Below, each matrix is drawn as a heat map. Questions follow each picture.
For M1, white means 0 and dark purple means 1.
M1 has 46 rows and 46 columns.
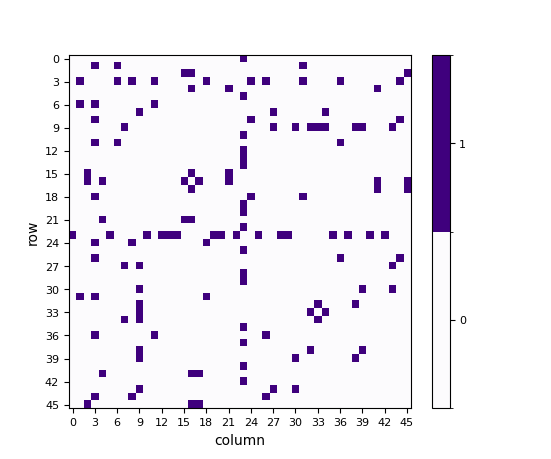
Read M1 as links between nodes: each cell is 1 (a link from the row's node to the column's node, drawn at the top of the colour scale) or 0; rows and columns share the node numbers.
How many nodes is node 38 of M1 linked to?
3
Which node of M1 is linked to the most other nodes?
node 23
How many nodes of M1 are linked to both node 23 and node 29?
0
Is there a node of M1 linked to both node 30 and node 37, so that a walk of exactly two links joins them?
no
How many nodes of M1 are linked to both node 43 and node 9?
2
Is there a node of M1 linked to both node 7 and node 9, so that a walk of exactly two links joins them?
yes
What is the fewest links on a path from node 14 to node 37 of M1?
2
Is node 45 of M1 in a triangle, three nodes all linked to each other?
yes
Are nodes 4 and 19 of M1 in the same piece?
no
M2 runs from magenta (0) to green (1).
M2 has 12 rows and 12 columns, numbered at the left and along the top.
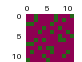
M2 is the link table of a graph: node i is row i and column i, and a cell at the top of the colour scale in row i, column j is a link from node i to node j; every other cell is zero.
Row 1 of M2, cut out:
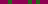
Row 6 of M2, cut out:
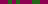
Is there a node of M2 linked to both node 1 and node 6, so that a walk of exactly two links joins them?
yes
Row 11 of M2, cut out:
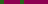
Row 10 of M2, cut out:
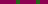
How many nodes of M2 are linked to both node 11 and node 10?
0
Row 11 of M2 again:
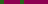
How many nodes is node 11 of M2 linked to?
2
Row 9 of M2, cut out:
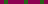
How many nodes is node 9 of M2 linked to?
3
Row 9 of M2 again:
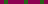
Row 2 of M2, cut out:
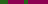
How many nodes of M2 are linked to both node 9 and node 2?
2
